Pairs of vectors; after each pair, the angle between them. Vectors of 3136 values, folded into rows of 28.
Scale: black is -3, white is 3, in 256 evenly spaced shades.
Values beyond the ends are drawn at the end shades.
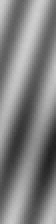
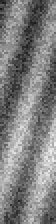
nearly opposite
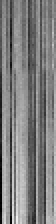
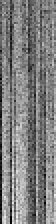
nearly parallel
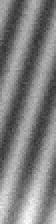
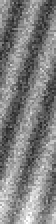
nearly parallel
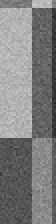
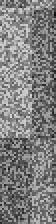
partly aligned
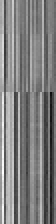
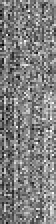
partly opposed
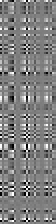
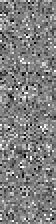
partly aligned
